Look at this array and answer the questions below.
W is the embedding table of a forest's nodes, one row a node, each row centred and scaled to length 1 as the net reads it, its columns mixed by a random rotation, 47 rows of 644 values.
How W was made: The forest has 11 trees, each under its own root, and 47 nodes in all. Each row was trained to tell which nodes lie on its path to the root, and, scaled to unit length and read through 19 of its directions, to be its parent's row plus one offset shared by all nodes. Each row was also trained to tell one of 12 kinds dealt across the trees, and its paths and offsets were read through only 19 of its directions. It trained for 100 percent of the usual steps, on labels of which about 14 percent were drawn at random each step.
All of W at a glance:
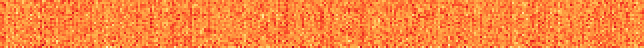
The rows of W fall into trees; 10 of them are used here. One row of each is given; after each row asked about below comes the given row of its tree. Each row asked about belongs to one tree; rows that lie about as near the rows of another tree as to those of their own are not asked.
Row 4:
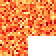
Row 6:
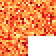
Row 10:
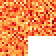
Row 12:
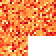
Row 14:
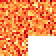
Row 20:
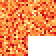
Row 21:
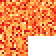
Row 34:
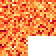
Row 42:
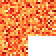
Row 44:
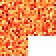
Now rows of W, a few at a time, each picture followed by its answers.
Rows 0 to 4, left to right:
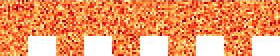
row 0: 14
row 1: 4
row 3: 14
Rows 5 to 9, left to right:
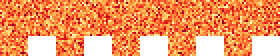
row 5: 10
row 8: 4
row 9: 20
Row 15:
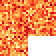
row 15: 14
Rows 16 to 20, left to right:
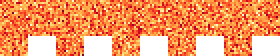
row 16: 12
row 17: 44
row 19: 20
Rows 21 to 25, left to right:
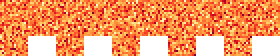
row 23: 10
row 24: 20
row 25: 21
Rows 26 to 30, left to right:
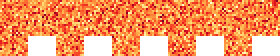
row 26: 12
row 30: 6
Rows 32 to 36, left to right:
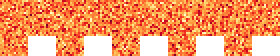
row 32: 4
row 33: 42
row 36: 10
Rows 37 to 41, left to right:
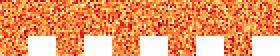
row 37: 21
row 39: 4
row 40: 21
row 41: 10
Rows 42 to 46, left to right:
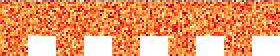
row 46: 14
